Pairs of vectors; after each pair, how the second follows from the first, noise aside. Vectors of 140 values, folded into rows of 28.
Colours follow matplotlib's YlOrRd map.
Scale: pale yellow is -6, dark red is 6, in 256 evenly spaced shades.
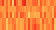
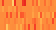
partly zeroed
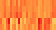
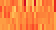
wrapped around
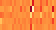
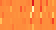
partly zeroed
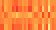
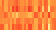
copied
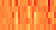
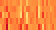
reversed
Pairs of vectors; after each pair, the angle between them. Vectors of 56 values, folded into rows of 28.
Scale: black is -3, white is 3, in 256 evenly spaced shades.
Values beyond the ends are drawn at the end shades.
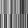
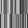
nearly parallel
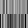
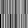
partly aligned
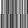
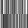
partly aligned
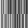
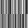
partly aligned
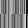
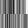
partly opposed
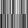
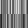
nearly parallel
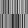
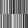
nearly opposite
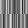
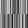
partly aligned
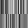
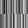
orthogonal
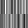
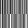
orthogonal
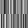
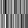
partly aligned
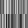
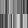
orthogonal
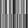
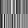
orthogonal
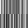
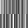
nearly parallel
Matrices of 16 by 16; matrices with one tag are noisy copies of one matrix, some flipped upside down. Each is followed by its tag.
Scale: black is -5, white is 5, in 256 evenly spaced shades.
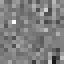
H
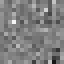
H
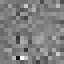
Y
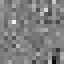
H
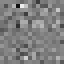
Y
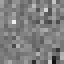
H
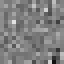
H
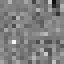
H
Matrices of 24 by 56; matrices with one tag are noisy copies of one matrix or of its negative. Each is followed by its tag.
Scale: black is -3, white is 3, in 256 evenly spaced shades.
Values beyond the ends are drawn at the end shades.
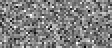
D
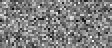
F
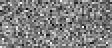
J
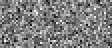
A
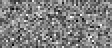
F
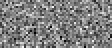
D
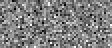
A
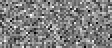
D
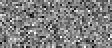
D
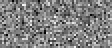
A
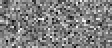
F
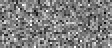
A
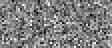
A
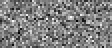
F
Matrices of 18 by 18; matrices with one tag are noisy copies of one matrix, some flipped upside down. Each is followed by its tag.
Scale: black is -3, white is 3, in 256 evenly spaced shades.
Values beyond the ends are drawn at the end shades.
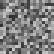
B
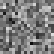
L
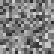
L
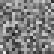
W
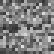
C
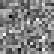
B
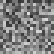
W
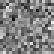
B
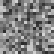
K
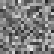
L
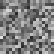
B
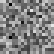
B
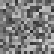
L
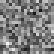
B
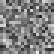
B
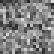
C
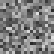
L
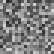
W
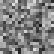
K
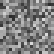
B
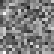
B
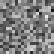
L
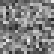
C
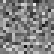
W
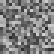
B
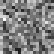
K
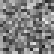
K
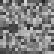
C
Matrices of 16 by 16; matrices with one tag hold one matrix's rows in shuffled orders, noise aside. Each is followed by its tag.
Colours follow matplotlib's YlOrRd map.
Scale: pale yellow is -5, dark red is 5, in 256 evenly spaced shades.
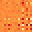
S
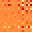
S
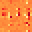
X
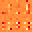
X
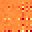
S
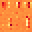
X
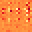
X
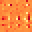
X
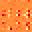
X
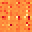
X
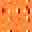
X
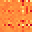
S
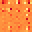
X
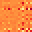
S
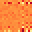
S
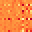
S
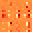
X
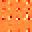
X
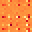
X
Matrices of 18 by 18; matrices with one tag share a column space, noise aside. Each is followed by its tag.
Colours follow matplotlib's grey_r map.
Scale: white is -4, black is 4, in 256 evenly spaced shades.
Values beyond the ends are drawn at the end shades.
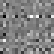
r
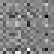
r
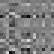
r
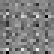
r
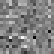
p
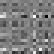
r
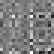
r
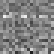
r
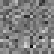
p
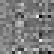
r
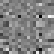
r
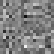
p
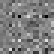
r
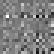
r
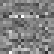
r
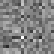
p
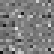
r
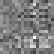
p
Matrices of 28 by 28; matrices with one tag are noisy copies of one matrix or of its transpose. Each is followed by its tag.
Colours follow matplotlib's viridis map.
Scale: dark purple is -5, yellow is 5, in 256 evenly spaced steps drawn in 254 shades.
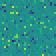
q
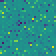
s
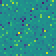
s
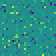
q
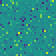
s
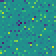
s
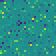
s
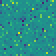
s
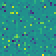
q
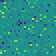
s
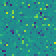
q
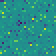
s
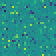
q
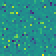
q
